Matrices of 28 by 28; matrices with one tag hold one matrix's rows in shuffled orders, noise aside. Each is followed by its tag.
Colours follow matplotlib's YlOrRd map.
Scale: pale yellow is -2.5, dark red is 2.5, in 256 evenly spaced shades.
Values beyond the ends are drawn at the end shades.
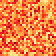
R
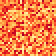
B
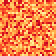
B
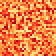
B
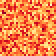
R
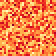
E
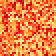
B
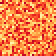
E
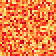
R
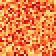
E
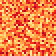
E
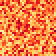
E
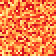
E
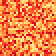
B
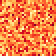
E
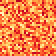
E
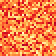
B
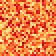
E
